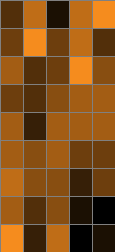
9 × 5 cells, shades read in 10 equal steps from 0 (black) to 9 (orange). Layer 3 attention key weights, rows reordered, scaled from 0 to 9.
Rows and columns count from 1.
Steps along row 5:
down up same same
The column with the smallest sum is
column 5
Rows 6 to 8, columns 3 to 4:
6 4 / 5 2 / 5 1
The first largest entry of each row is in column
5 2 4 4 1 1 1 1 1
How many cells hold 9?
4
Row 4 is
4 3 5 6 6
